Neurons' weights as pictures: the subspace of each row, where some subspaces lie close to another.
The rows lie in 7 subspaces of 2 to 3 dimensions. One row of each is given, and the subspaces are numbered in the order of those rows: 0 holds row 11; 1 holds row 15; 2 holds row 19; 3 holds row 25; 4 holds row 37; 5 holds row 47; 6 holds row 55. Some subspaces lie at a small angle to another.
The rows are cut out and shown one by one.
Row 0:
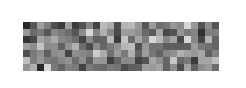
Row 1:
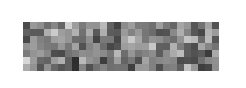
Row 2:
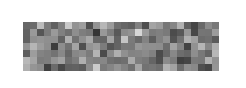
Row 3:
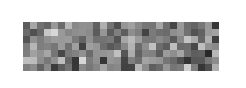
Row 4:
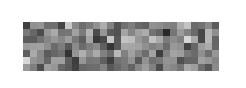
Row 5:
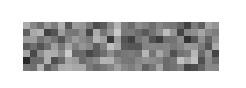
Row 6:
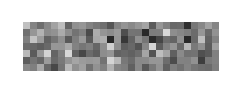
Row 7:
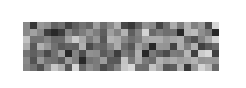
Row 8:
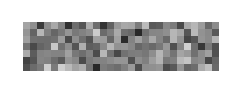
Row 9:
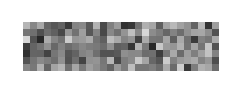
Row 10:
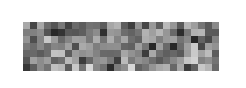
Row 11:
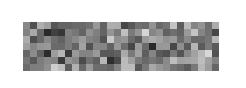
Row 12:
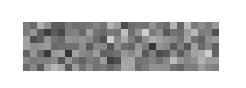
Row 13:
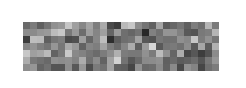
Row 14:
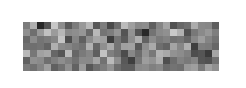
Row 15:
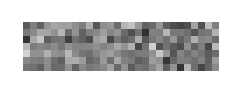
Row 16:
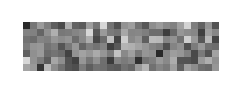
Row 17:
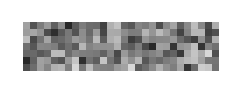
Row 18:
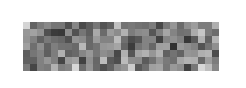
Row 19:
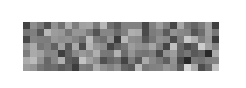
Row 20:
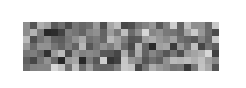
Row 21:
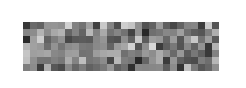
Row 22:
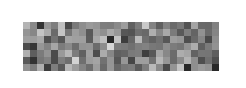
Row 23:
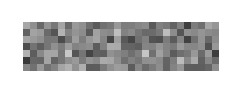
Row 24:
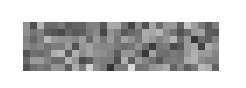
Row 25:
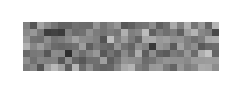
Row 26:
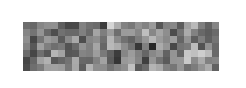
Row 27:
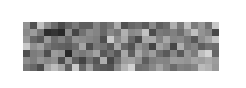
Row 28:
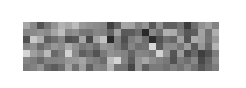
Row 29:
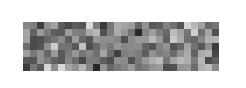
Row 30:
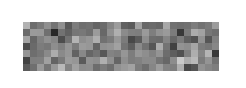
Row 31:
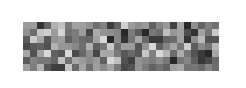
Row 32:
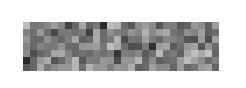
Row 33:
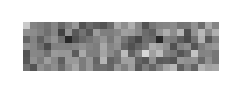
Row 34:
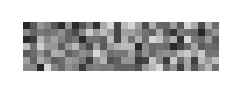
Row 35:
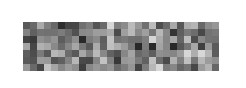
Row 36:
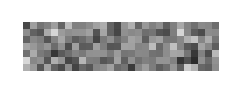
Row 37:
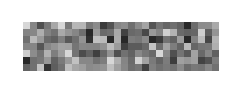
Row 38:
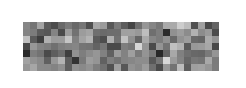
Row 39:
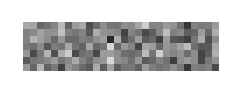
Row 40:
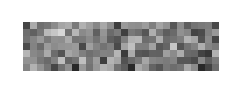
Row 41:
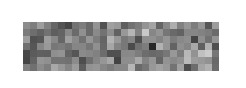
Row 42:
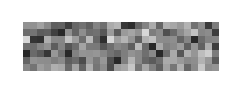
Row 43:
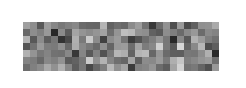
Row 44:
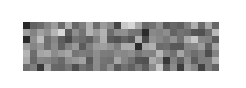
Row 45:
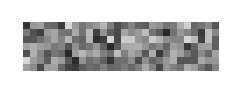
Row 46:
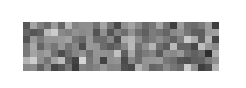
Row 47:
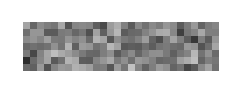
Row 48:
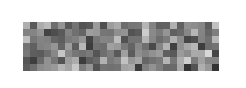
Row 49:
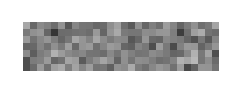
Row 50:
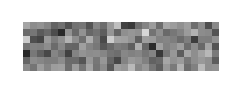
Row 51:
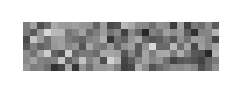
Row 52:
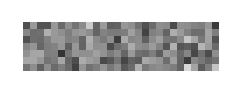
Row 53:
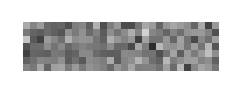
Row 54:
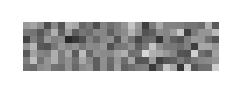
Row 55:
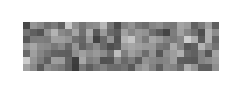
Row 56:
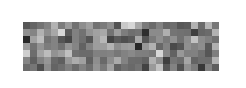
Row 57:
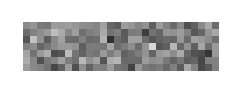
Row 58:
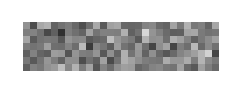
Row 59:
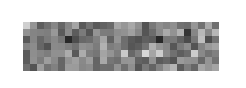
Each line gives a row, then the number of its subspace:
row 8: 2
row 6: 6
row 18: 3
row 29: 2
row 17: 6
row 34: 1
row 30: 5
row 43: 5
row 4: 6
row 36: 5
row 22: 3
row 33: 3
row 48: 2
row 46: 0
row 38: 1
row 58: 2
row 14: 2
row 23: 5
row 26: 4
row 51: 0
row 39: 2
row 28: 4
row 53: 1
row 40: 3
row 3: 0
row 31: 0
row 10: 5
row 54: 3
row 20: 0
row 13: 4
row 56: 4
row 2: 2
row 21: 1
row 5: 5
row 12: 0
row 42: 4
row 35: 1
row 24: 5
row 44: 4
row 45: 6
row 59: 3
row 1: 6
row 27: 3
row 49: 5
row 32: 4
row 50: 4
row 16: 4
